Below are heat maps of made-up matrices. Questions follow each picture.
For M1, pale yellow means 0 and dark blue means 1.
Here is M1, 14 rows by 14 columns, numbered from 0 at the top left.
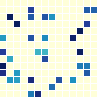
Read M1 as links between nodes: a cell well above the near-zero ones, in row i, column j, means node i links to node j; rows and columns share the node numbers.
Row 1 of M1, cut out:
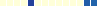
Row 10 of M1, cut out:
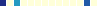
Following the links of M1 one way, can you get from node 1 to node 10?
yes
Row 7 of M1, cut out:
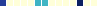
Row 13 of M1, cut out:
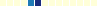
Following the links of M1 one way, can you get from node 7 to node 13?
yes
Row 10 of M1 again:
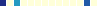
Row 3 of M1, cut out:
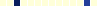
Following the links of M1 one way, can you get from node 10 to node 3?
no
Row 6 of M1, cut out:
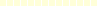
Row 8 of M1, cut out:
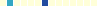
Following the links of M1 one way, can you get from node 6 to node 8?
no
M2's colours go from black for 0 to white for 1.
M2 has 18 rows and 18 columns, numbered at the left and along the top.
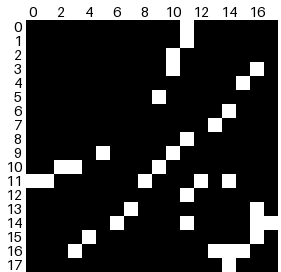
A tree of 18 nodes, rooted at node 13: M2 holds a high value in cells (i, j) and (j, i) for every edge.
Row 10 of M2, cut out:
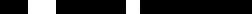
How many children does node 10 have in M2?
2
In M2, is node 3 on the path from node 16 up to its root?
no
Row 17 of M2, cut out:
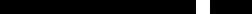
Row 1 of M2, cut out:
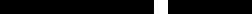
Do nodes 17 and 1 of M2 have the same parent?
no
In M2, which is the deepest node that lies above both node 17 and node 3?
16
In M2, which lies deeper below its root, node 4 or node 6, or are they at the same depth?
the same depth
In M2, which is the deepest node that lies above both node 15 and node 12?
16
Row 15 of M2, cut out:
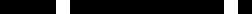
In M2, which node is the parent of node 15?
16
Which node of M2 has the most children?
11
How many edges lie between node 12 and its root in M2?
4
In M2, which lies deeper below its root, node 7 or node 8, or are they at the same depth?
node 8
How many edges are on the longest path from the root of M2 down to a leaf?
5
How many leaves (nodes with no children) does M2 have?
10
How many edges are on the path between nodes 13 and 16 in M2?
1
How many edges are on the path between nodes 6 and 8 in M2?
3
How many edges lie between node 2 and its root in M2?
4
